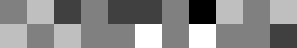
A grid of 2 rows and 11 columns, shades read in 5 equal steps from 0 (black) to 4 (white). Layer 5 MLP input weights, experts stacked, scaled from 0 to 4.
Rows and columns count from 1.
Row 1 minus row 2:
-1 1 -2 0 -1 -3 0 -4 1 0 2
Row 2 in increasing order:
1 2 2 2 2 2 2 3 3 4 4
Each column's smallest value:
2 2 1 2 1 1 2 0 2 2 1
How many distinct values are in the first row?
4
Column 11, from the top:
3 1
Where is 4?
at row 2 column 6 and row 2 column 8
